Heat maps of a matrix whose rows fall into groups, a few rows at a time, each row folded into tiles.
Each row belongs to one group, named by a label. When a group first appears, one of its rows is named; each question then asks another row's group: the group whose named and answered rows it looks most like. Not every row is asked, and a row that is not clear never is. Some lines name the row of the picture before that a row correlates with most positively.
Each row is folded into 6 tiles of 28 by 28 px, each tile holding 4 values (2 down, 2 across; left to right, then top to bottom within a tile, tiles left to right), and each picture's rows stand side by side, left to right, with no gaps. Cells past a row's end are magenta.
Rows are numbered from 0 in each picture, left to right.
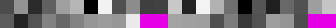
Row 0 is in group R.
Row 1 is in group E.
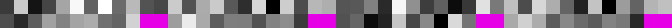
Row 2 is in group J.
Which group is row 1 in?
E
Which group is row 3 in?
E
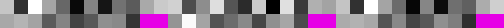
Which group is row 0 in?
E
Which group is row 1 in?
E
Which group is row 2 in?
E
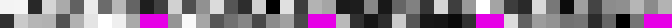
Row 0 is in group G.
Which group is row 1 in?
E
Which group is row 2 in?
J
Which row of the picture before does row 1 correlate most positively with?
1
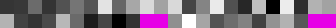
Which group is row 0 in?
J
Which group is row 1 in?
E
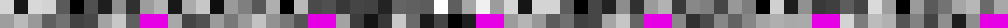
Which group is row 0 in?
E
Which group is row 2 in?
J
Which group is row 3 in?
E
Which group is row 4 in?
R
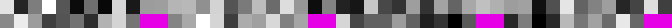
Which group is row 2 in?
J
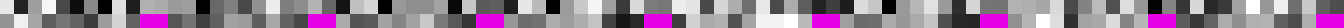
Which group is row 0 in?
E
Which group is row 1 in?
J
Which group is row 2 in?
R
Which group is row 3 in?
R
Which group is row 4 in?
G
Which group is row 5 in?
R
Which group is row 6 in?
G
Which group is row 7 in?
R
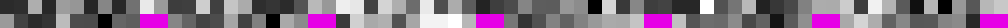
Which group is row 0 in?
J
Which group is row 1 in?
J
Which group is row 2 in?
G
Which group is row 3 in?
R
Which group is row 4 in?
J
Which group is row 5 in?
E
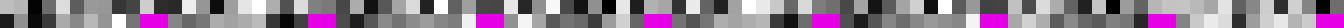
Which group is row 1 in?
R
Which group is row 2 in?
R
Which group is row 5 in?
R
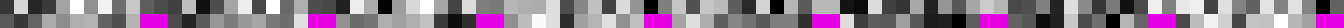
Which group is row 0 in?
R
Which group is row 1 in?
R
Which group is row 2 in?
R
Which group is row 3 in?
G
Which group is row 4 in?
E
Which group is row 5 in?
J
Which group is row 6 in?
J
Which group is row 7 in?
G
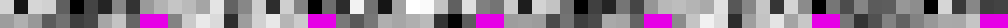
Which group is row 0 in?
E
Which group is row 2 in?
R
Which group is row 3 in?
E
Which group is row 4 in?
G
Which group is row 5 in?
R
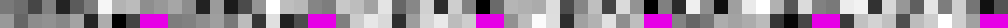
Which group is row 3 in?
G
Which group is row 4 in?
R
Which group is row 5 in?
G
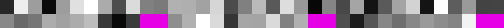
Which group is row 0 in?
R
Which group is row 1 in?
G
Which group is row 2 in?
R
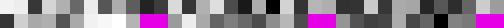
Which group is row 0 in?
G
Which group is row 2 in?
J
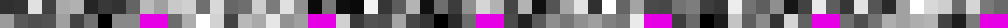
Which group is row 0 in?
J
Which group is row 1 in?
G
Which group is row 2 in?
J
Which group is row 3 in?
R
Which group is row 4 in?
J
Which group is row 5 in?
R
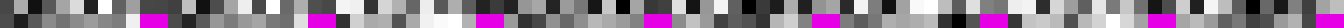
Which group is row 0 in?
R
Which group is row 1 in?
R
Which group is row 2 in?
G
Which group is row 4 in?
E
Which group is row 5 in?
R
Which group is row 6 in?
G
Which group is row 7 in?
E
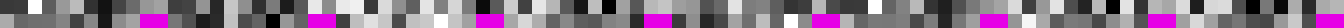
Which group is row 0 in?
J
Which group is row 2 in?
G
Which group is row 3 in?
E
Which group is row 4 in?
J
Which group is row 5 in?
J
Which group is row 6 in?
E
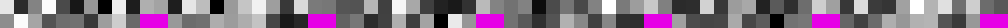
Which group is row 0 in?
E
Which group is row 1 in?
R
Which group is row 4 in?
J
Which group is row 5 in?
R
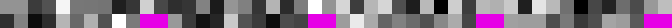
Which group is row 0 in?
J
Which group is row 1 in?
J
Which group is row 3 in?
E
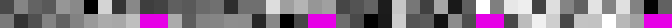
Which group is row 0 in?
R
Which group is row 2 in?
J
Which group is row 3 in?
G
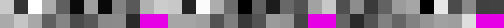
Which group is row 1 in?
E
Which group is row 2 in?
R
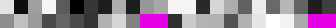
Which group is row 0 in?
E
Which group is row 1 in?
G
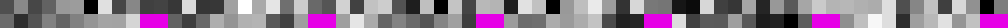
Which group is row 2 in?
E
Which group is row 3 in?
R
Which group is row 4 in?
J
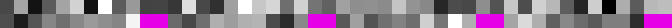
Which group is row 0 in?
R
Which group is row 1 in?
R
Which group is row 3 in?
E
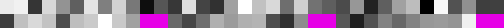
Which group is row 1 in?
R
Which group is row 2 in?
R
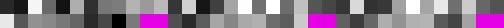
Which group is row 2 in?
R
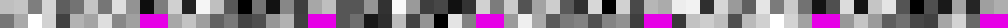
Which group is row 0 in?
G
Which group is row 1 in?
E
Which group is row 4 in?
G
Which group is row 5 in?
E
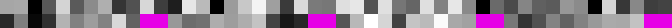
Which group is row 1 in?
R
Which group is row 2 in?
G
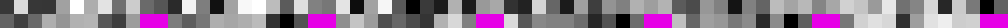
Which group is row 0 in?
R
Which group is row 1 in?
R
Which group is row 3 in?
J
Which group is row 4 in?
J
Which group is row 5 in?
G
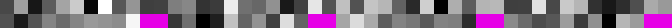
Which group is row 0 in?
R
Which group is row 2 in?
E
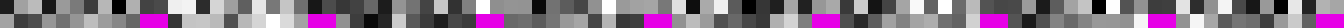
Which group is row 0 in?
R
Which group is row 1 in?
G
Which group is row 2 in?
J
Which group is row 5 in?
R
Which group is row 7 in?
E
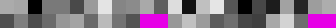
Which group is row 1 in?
E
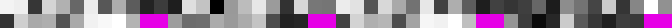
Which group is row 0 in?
G
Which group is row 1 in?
R
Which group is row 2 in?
G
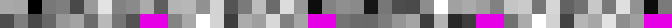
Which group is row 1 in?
G
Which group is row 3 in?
G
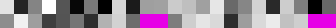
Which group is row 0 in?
E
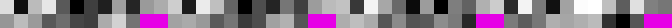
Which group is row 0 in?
E
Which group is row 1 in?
E
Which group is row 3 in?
R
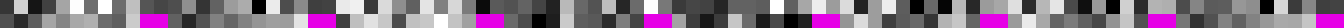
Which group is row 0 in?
R
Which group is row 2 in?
G
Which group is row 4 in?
J
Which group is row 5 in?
E
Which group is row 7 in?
R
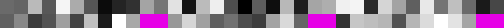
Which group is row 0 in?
J
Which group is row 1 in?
E
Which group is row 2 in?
G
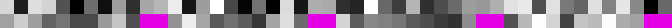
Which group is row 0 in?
E
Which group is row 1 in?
E
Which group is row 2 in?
J
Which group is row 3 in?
G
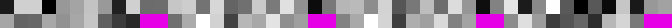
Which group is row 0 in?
R
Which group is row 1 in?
G
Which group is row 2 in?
G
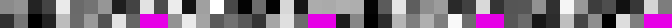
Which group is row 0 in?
J
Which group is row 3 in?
J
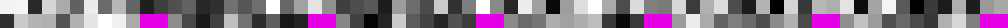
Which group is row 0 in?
G
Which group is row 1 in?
J
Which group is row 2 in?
J
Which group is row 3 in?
R
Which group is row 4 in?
E
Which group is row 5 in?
E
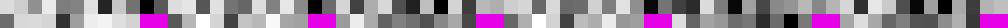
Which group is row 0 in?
G
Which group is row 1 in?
G
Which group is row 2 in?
E
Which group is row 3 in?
G
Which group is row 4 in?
J
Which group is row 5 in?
E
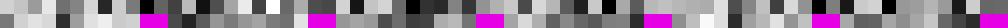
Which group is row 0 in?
G
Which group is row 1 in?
R
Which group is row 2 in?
E
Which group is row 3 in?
E
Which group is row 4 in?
G
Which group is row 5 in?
R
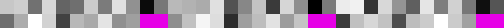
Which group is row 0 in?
G
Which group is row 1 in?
G
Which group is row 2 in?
G
